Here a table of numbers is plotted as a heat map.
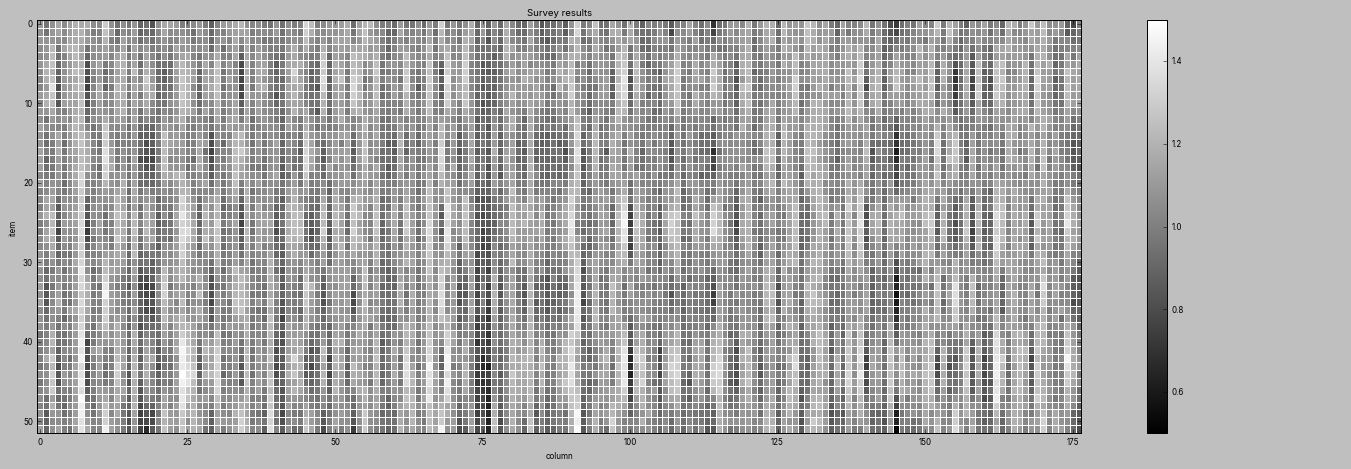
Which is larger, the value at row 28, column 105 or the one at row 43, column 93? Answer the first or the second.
the second
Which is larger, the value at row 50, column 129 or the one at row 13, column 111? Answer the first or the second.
the second
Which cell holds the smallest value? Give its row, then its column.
51, 145
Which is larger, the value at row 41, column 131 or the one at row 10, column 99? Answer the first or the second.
the second
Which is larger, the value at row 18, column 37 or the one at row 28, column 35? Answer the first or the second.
the second
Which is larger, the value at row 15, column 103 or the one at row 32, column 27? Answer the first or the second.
the second
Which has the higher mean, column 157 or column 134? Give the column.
157
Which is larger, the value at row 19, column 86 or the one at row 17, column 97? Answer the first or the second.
the second
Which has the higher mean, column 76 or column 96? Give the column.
96
